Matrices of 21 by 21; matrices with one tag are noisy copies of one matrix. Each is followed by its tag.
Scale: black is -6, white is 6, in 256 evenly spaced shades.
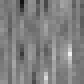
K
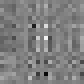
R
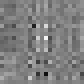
R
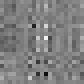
R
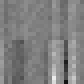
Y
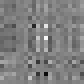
R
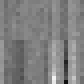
Y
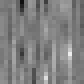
K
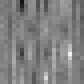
K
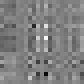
R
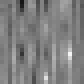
K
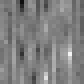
K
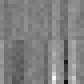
Y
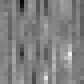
K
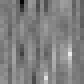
K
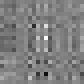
R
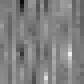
K
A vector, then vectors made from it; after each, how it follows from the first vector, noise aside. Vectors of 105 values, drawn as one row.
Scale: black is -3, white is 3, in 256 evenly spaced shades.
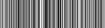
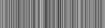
shrunk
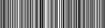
negated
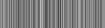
shrunk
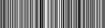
negated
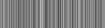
shrunk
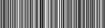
negated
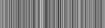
shrunk
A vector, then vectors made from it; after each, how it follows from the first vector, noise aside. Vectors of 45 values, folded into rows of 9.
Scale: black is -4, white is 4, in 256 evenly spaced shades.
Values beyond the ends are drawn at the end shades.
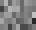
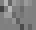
partly zeroed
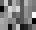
scaled up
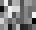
scaled up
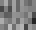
sign-scrambled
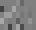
partly zeroed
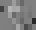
partly zeroed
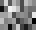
scaled up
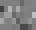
partly zeroed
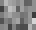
sign-scrambled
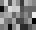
scaled up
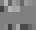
partly zeroed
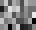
scaled up
